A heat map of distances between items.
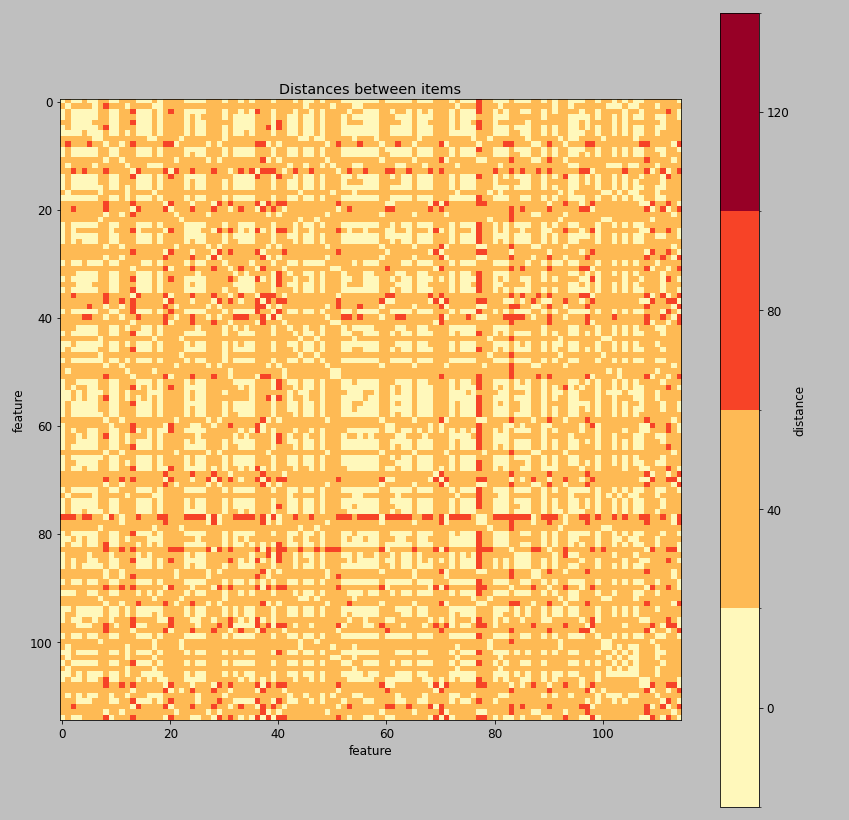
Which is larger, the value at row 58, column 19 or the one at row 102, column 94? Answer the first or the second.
the first
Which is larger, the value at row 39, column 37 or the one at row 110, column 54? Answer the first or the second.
the first
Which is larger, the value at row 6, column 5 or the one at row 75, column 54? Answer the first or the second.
the second
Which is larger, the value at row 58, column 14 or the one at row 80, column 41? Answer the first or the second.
the second
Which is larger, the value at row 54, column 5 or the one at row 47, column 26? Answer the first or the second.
the second
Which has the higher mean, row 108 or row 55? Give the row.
108
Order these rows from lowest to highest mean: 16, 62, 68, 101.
16, 68, 62, 101
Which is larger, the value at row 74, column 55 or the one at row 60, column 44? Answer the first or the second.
the second
